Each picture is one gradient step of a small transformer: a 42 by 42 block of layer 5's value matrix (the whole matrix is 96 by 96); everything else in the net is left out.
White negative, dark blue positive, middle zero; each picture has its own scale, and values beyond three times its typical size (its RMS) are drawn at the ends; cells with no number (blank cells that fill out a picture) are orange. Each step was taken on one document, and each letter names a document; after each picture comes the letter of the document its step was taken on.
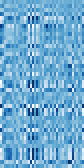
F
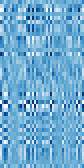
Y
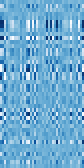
Y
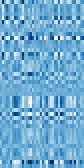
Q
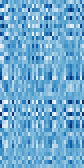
F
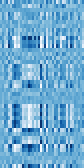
Q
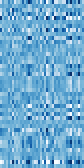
Q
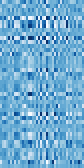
Q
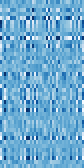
Y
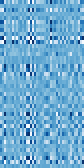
Y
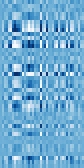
Q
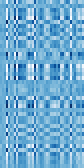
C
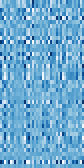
F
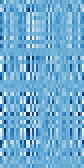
Y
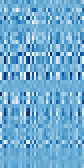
Y
